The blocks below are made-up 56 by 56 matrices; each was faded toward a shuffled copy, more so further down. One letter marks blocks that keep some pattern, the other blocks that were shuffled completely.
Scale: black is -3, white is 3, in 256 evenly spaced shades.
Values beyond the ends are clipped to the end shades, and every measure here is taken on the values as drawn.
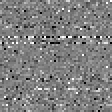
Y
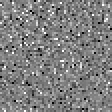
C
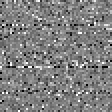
Y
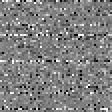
Y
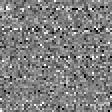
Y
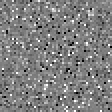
C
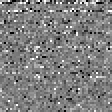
Y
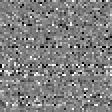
Y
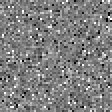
C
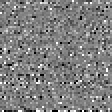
Y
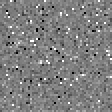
C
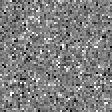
C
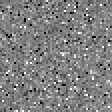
C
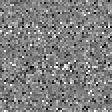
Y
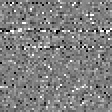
Y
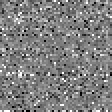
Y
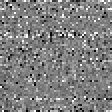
Y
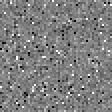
C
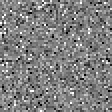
C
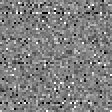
Y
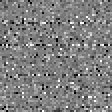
Y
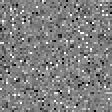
C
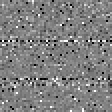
Y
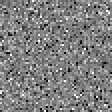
C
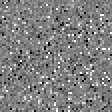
C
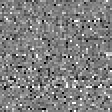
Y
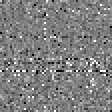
Y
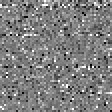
Y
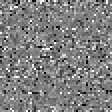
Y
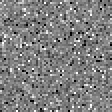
C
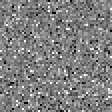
C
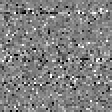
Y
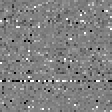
Y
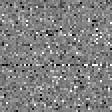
Y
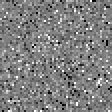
C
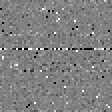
Y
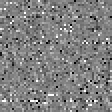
Y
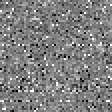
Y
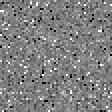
C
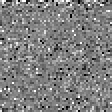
Y
